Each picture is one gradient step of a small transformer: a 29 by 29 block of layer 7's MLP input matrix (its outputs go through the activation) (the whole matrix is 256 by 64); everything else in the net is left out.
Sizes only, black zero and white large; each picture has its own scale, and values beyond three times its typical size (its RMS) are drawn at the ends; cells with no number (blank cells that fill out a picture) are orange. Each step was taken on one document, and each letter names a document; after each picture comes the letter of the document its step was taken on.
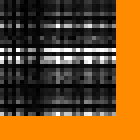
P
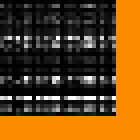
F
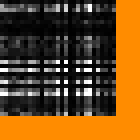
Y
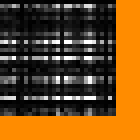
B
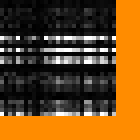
P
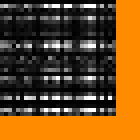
B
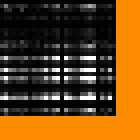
B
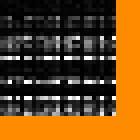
F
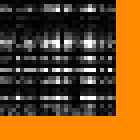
B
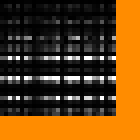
F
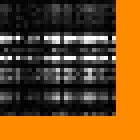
P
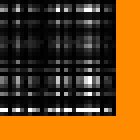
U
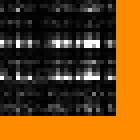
U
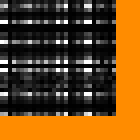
Y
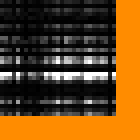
P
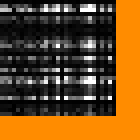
B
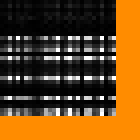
F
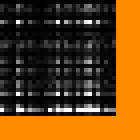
U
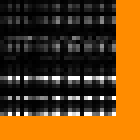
F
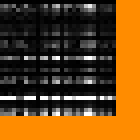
B
